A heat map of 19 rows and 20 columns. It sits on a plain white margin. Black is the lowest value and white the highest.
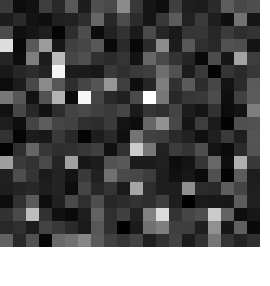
The values are skewed, with a long tail toward high values. On average the colour sits 20% of the way up the scale. Neither half mirrors the other. No seam splits the table.
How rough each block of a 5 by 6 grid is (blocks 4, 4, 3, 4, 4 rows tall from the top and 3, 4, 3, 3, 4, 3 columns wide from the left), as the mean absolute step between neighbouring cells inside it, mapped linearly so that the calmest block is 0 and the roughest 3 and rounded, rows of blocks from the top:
111101 / 131211 / 100101 / 111112 / 110211
